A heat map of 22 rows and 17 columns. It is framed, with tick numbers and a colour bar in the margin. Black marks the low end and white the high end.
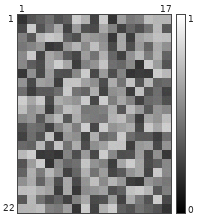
There is no seam. A half turn leaves it unchanged. There is no overall slope.
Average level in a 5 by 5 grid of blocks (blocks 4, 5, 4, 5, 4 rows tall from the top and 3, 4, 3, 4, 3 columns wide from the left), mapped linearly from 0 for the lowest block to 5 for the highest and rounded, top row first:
1 2 3 0 5 | 0 2 3 1 2 | 4 3 3 3 4 | 2 1 3 2 0 | 5 0 3 2 1
